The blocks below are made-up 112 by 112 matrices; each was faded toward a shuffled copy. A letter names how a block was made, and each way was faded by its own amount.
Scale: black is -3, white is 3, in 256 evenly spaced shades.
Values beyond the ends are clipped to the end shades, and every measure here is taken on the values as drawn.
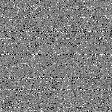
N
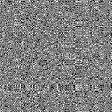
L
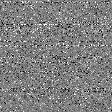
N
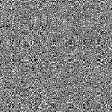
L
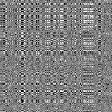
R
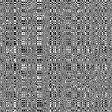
R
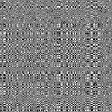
R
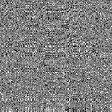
L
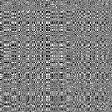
R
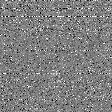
N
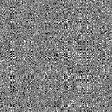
L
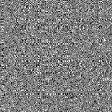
L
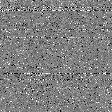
N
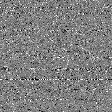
N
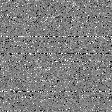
N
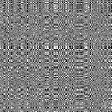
R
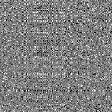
L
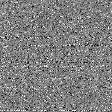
N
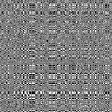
R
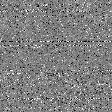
N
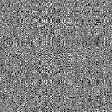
L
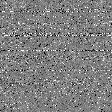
N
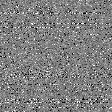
N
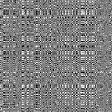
R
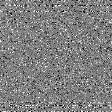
N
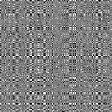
R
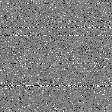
N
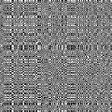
R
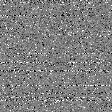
N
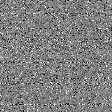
N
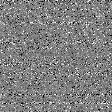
N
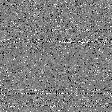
N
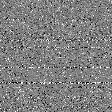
N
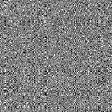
L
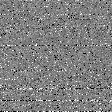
N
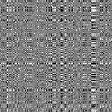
R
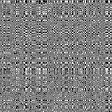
R
